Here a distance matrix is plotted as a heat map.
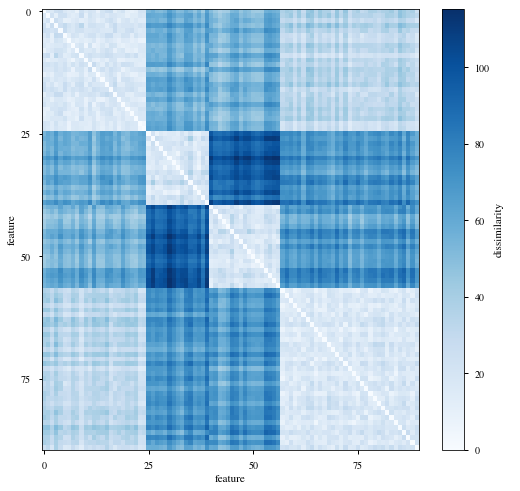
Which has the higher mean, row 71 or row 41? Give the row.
41
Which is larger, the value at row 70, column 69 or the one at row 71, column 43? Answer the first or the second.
the second
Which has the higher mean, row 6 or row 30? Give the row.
30
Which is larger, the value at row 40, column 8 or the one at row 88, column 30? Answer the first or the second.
the second
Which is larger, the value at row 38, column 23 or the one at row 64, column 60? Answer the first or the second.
the first
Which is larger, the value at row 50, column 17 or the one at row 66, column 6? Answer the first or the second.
the first
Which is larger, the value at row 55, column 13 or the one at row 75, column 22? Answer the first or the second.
the first
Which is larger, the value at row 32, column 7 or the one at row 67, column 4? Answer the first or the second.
the first
